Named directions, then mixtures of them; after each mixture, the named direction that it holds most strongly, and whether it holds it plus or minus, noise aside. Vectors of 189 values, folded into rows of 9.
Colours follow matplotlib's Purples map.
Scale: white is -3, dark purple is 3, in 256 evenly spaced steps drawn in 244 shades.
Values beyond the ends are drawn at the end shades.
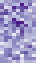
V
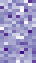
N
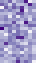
N, minus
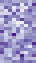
V, minus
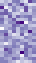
N, plus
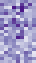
V, plus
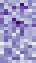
V, plus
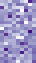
N, plus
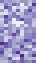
V, minus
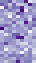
N, minus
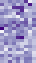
N, minus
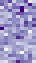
N, minus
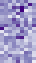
N, minus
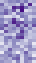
V, plus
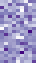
N, plus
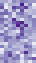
V, plus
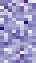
N, minus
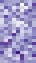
V, minus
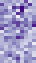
V, plus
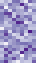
N, plus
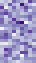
V, plus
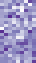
N, plus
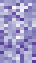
V, minus
